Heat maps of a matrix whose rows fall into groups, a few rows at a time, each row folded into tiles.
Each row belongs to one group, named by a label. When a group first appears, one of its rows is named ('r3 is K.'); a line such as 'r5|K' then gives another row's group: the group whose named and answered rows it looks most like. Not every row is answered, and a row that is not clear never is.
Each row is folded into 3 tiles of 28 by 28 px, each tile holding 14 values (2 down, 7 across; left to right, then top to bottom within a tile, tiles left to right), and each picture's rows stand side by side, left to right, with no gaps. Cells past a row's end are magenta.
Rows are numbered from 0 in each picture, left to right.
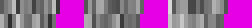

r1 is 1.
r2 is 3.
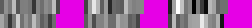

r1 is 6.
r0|1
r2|6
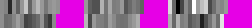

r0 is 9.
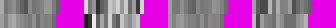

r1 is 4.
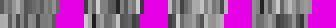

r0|1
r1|1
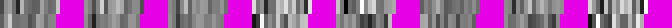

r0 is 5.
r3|4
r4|9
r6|9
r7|4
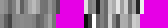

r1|4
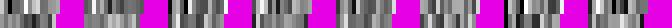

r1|6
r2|5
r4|5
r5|4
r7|6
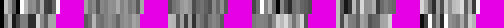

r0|5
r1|4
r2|1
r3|6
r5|4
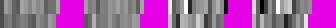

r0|5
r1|4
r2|3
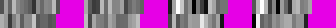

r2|6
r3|6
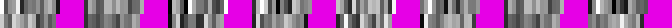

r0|3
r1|5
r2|5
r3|6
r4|4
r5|6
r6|5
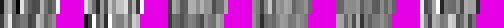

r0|5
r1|4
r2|5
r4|1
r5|3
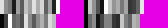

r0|4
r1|5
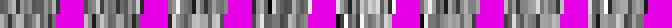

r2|6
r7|3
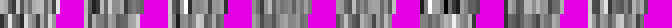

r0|4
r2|3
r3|3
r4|4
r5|6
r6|5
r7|3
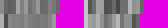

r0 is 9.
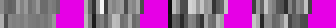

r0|9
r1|3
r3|1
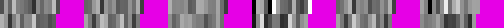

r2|3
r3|5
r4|1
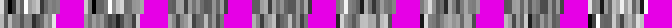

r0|9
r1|9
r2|1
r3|1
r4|6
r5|6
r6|1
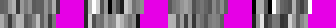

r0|1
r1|6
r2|1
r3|5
